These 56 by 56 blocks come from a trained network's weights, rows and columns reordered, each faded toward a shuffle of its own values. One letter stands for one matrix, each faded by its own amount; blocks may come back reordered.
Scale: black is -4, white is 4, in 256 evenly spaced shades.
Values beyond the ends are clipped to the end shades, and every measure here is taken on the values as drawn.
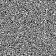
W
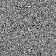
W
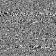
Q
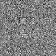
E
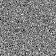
W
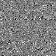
Q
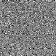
Q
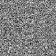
E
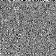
Q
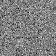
W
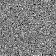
W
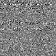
Q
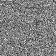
W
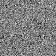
E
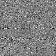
Q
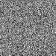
E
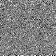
Q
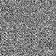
E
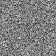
E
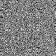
E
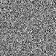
E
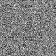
E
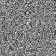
E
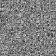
E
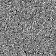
W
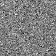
W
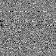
Q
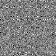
Q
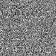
E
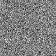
E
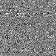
Q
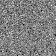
W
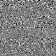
Q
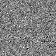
W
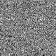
E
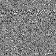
Q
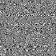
Q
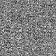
E
